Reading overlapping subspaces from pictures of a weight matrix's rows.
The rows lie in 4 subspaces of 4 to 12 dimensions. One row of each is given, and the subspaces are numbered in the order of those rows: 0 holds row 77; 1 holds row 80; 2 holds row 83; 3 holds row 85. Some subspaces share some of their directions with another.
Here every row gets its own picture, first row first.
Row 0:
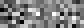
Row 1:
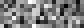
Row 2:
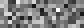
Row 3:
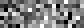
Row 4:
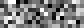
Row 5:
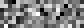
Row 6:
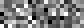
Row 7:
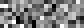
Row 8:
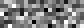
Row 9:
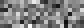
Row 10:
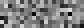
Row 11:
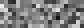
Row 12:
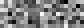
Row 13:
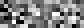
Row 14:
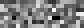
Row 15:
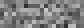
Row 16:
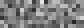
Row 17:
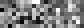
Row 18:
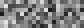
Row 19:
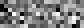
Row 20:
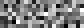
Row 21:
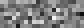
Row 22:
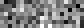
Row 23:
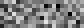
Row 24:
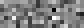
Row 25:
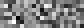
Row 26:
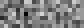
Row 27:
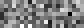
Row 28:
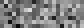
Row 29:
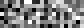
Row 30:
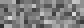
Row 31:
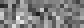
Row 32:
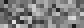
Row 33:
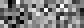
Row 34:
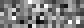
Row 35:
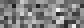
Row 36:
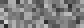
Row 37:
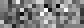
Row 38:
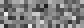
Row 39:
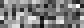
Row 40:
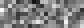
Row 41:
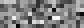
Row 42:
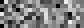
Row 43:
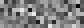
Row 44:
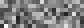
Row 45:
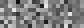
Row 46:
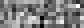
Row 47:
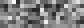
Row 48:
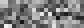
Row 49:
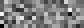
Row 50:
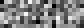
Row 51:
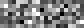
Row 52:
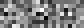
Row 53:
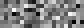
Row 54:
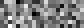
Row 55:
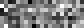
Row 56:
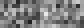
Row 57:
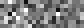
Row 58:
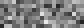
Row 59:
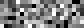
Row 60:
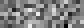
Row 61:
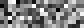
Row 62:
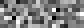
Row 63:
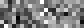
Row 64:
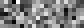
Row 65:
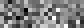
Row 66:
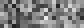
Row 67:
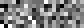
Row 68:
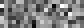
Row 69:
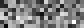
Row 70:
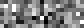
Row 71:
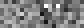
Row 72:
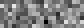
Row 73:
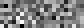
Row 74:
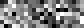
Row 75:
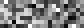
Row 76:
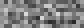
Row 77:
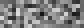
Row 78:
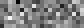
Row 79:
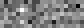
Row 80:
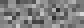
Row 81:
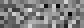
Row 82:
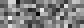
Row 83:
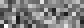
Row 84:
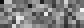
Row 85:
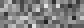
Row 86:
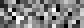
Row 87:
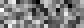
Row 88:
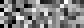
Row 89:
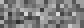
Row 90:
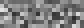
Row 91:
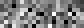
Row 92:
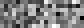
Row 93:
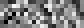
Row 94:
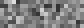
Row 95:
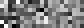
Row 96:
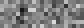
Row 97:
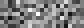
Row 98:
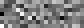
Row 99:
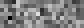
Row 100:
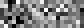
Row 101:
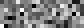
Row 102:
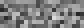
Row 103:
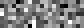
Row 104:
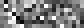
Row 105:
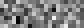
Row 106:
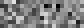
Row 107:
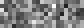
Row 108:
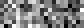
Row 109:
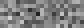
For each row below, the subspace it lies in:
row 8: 0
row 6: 3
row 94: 2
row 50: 3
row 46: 0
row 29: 0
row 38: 3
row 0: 1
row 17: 3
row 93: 0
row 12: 0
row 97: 2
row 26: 0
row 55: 3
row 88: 3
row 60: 1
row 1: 3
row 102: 1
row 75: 1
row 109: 1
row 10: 3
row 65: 0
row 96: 0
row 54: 3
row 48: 0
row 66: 3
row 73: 3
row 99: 0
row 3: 0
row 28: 3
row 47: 3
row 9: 3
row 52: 3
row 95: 3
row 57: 0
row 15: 0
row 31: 0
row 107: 3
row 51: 0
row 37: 2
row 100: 2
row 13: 1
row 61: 1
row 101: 2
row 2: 1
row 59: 2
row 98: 3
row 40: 3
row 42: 3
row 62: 1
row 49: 3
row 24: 1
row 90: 1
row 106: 2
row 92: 0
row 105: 1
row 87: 3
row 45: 3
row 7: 3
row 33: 2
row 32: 1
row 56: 0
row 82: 1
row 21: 1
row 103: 3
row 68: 3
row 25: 3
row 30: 2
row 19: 1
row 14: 1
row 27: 3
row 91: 0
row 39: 0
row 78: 2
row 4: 0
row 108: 3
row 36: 3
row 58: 2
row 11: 1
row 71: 2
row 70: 0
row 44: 2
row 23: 2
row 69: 0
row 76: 0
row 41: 1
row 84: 3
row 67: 3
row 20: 0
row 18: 0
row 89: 0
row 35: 0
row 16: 0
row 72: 0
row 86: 1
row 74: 0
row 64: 3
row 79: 0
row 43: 0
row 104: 3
